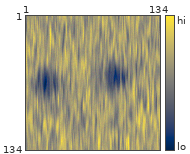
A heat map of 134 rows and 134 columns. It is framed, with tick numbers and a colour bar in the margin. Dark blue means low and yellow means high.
Most values sit high, with a long tail of low ones. There is no overall slope. Two dips sink into the field.
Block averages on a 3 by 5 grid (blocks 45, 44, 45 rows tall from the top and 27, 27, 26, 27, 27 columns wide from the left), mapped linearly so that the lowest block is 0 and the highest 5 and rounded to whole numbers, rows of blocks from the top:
4 4 4 4 4
1 3 3 0 4
4 4 4 4 5
